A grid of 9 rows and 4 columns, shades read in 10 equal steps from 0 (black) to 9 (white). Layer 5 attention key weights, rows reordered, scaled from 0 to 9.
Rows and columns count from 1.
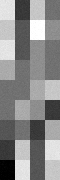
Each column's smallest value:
0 2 2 2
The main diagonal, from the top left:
8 3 5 4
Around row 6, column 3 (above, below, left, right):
6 2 6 2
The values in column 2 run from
2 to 8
